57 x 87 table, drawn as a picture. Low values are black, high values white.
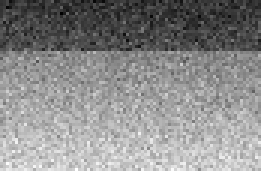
Seam: horizontal, 30% of the way down, the bottom part higher. Slope: up to the bottom. Stripes: none.
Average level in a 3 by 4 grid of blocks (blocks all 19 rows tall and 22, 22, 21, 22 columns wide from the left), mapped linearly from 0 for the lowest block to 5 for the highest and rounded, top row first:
0000
4333
5555
